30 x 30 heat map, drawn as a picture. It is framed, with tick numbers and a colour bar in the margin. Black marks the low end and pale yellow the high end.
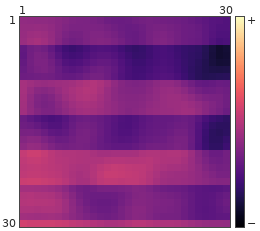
The field climbs toward the bottom left. The ninth with the lowest average is the top right. Horizontal stripes repeat 3 times down the table. The bottom left is the ninth with the highest average.
